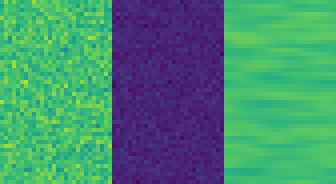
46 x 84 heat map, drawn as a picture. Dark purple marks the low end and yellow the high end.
It is made of 1 by 3 panels. Panel 1,1: high, fine-grained. Panel 1,2: very low, fine-grained, faint in contrast. Panel 1,3: high, streaked across, faint in contrast.
